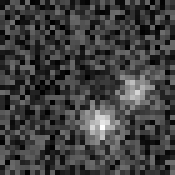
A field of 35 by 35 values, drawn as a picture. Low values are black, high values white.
Neither half mirrors the other. Two bumps rise from the field. There are no regular stripes. No single row or column stands out from its neighbours.
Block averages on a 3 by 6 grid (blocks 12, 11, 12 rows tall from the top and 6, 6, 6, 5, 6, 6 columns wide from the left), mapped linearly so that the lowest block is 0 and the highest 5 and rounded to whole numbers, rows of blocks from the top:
111111 / 101242 / 112521
